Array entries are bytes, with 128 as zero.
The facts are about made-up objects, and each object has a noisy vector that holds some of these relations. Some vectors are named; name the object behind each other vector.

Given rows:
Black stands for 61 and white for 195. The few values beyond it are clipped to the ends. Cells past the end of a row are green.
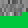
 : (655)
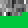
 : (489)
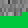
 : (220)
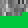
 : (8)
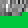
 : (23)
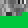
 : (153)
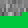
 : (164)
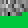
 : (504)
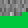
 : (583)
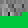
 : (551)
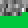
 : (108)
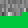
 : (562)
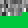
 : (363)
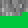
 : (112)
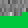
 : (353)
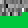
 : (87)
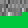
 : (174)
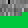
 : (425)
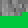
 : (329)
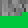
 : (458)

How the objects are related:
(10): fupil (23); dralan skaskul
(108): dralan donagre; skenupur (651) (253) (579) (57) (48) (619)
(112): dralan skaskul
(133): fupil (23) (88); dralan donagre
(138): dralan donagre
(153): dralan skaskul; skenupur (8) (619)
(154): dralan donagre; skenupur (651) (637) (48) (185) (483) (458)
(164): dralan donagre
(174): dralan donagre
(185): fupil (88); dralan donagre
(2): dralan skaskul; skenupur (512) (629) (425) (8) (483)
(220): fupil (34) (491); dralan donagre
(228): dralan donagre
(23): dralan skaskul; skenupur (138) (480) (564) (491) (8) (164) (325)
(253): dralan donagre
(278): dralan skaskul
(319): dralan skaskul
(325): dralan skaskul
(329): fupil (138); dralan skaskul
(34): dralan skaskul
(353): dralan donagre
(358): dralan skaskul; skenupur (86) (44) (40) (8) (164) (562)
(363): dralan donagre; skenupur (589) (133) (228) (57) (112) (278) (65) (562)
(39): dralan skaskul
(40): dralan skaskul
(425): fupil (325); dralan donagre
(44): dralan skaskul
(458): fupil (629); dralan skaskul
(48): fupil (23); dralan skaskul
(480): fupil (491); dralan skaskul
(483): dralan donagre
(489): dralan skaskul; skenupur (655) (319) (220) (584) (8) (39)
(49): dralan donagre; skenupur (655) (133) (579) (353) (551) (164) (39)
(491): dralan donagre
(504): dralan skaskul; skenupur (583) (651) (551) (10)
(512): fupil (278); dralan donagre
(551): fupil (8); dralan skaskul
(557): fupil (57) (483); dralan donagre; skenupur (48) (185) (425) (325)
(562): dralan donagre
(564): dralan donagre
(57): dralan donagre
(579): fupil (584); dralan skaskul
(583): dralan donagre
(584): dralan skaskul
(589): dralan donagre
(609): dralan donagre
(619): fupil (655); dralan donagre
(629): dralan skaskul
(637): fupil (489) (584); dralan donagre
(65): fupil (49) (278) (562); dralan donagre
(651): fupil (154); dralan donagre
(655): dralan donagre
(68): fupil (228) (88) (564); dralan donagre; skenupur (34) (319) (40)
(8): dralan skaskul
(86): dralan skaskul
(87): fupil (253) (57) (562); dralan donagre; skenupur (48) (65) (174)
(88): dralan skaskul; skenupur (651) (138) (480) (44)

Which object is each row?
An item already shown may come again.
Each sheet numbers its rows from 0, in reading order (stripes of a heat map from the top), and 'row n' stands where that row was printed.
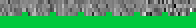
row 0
(619)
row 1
(40)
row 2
(325)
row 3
(551)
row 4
(579)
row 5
(2)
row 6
(87)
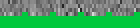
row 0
(655)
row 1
(584)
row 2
(48)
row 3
(562)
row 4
(185)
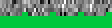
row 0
(49)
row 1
(68)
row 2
(88)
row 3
(358)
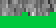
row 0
(629)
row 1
(319)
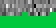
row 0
(138)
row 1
(87)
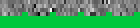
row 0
(39)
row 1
(154)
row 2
(185)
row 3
(153)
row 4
(10)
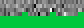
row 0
(651)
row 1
(557)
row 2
(65)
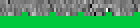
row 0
(512)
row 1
(34)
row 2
(583)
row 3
(557)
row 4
(34)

